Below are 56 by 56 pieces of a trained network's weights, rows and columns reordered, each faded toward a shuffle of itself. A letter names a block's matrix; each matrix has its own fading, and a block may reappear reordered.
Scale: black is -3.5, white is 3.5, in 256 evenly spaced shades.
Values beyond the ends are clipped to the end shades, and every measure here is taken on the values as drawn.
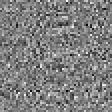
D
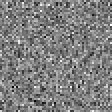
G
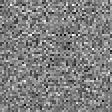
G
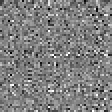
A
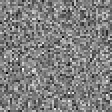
G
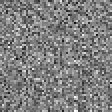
G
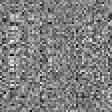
D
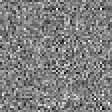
D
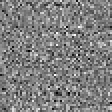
D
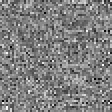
G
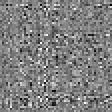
A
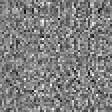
D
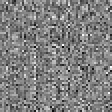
D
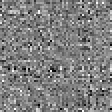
A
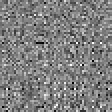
A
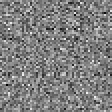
G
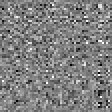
A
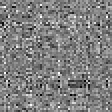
A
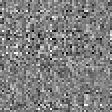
A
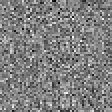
G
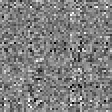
A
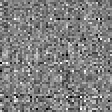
A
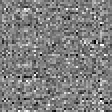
A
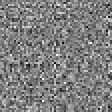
D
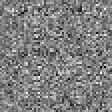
D
